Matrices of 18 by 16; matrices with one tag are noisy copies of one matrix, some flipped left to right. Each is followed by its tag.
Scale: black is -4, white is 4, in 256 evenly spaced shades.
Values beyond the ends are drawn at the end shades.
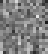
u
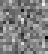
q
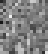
u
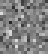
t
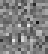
t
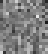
u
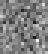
q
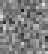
q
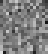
u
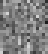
u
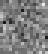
q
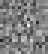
t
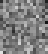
u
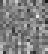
u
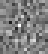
t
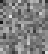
u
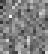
u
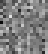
u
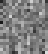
u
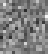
q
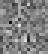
t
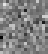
q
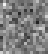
q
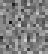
t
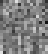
u
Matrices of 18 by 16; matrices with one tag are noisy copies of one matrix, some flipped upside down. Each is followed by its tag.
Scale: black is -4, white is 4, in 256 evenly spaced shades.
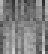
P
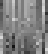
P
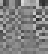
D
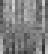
P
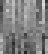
P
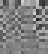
D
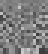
D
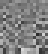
D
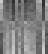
P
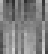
P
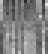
P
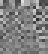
D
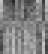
P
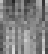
P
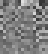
D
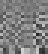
D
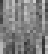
P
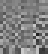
D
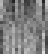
P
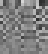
D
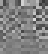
D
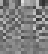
D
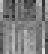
P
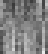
P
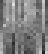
P
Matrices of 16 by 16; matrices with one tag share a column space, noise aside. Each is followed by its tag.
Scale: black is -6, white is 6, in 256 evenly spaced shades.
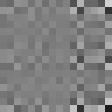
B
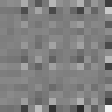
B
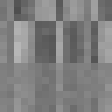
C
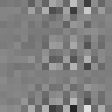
B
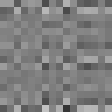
B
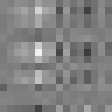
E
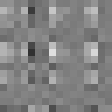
E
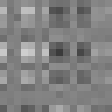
E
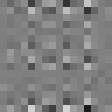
B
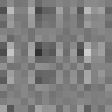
E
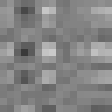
E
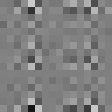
B
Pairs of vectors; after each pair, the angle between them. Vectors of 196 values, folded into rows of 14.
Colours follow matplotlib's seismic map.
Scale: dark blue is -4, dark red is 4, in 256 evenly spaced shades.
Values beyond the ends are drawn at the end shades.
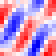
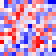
partly opposed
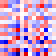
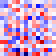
nearly opposite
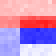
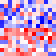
partly opposed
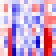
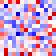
orthogonal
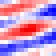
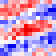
nearly parallel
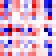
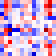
nearly opposite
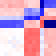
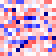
orthogonal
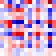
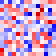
partly aligned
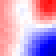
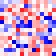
orthogonal
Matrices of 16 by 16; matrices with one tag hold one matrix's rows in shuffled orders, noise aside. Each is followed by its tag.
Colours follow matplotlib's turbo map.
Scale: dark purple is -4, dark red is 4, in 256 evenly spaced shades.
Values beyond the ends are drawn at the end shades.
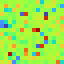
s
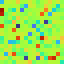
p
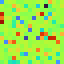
p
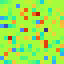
s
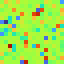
s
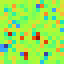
s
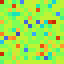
p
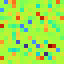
p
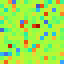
s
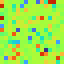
p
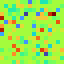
p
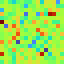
p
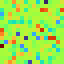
p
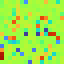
p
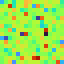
s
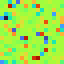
s
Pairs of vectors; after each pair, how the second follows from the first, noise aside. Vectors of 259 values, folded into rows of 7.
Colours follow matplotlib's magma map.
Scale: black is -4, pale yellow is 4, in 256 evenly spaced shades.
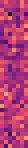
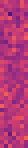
shrunk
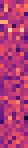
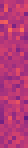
shrunk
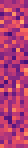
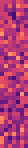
wrapped around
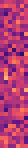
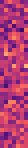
wrapped around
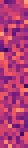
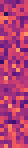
wrapped around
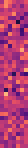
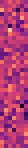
wrapped around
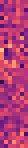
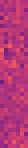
shrunk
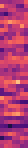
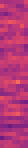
shrunk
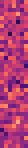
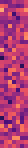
wrapped around
